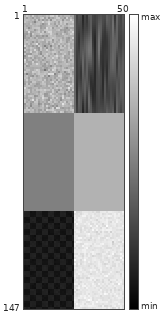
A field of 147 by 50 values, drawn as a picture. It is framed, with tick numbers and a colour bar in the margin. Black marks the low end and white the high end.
It is made of 3 by 2 panels. Panel 1,1: high, fine-grained. Panel 1,2: low, streaked downward. Panel 2,1: middling, flat. Panel 2,2: high, flat. Panel 3,1: very low, checkered, faint in contrast. Panel 3,2: very high, fine-grained, faint in contrast.
